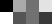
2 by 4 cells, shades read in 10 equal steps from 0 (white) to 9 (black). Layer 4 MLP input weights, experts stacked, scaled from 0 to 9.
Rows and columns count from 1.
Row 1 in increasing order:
1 3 5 9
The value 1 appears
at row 1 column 4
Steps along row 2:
up down up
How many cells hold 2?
0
